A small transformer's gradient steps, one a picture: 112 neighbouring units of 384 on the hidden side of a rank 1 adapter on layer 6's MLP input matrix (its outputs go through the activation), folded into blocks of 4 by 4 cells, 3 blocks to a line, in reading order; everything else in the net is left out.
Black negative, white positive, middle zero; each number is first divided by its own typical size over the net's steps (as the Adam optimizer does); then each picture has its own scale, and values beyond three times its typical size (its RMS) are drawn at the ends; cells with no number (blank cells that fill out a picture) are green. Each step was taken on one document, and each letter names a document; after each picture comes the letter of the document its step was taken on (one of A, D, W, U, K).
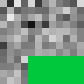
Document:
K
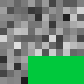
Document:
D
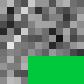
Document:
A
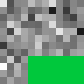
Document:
A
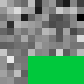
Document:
K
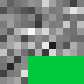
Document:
D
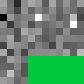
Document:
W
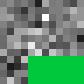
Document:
D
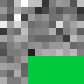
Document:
K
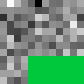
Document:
W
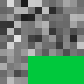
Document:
A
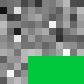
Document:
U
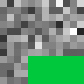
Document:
K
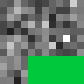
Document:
A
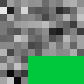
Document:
A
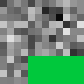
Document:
K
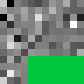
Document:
W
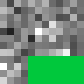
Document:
U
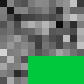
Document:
A
